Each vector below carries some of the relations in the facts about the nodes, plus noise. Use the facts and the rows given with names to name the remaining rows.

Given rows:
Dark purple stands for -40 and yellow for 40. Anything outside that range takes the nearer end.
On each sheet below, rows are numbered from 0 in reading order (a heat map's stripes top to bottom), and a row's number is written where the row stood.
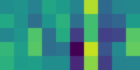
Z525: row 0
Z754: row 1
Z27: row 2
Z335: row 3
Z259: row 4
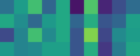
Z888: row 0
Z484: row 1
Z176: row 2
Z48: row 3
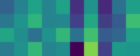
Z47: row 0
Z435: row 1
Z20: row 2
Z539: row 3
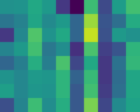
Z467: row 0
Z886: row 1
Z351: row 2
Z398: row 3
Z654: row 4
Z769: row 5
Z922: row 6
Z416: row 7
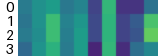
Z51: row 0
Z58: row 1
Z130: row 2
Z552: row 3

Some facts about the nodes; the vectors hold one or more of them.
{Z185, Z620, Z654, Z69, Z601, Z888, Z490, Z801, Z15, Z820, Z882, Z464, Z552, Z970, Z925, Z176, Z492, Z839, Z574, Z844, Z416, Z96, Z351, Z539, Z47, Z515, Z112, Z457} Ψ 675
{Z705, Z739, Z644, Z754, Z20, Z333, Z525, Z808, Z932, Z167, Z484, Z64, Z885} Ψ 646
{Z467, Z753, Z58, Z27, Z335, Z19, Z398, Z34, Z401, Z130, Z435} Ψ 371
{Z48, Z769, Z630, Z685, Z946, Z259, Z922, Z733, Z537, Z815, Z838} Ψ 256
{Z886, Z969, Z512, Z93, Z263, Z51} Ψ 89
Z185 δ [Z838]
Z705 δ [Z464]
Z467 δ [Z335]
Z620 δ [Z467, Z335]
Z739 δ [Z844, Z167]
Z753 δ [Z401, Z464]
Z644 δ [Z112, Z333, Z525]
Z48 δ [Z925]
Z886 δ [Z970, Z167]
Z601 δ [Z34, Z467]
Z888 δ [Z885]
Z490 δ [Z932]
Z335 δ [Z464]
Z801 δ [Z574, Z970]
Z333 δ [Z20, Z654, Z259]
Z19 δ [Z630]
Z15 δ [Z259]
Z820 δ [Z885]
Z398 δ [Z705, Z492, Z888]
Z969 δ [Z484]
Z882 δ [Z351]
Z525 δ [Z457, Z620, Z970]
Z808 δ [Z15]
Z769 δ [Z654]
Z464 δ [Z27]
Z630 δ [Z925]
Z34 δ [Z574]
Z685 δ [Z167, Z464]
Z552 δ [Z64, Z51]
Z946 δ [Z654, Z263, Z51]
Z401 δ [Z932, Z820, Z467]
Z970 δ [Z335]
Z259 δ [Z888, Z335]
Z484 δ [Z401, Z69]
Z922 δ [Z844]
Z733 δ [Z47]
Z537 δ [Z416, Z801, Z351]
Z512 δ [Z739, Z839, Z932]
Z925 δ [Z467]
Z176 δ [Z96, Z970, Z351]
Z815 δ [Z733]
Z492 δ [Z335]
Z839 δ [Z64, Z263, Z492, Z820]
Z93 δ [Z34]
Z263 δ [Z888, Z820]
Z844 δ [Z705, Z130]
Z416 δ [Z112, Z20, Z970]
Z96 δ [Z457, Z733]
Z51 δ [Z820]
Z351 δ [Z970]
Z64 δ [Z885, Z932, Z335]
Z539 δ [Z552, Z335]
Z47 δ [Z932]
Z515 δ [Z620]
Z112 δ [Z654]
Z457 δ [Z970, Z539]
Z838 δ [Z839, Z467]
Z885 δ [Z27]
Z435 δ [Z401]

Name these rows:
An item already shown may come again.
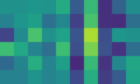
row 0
Z946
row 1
Z263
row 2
Z457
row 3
Z885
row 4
Z515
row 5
Z512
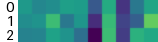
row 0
Z48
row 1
Z753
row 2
Z620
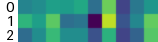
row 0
Z537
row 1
Z335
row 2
Z34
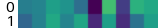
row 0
Z620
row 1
Z490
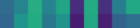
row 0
Z185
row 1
Z839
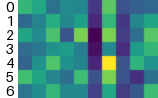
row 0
Z64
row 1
Z515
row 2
Z464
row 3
Z925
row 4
Z970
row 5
Z885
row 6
Z435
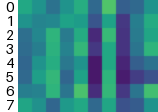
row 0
Z808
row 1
Z630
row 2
Z15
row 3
Z69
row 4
Z839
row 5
Z820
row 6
Z844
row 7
Z932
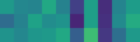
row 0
Z838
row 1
Z601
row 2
Z815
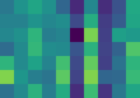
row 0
Z401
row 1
Z512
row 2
Z492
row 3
Z34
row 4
Z685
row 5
Z705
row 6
Z15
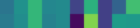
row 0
Z19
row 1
Z539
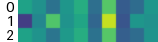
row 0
Z644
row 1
Z351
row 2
Z644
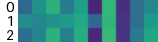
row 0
Z552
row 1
Z733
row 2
Z15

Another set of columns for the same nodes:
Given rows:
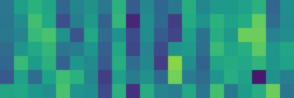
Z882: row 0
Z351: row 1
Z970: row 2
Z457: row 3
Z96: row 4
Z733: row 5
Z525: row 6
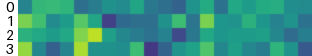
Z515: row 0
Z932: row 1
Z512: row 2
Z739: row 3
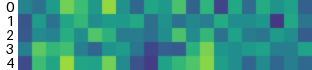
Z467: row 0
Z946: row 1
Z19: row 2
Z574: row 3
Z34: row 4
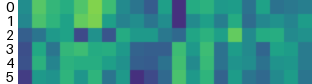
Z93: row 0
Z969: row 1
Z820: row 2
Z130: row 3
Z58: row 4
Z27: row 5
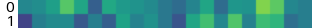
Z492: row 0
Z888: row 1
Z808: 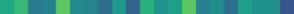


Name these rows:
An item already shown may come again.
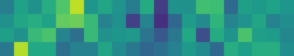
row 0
Z51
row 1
Z886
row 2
Z620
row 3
Z654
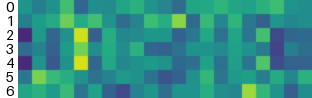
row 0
Z839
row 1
Z401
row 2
Z259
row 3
Z922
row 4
Z259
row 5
Z69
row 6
Z47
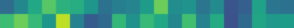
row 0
Z753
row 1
Z484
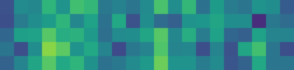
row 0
Z19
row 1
Z537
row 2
Z435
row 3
Z335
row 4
Z753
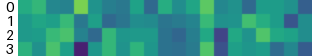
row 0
Z808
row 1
Z490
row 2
Z620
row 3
Z925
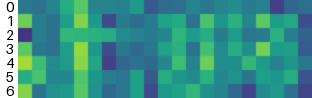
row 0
Z685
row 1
Z64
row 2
Z398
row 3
Z64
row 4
Z932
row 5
Z644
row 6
Z705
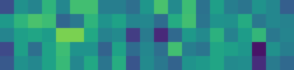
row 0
Z19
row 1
Z601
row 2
Z886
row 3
Z815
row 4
Z537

